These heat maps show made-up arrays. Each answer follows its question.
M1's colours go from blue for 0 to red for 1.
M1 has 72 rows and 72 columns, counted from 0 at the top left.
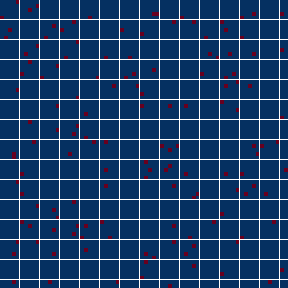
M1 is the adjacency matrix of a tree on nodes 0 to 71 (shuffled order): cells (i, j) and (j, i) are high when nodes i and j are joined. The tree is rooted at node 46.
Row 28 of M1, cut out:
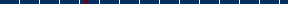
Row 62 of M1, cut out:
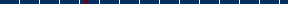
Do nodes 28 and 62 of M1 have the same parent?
yes
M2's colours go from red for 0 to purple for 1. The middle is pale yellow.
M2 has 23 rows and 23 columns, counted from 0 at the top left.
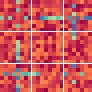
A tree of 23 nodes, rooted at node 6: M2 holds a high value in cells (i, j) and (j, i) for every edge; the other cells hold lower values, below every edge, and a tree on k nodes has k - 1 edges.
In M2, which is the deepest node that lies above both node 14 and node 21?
4
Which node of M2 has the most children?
4
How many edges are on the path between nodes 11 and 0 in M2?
2
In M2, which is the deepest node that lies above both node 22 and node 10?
4
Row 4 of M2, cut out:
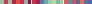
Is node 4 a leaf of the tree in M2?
no
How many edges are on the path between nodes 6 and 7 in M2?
2
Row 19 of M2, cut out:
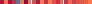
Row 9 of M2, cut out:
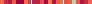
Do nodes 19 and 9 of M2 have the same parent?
no
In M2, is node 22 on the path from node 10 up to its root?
no
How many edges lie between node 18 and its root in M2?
1
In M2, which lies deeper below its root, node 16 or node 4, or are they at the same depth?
node 16
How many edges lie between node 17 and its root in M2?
2
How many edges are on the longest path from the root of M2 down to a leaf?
2
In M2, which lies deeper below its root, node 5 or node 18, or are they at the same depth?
node 5
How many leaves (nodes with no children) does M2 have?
20
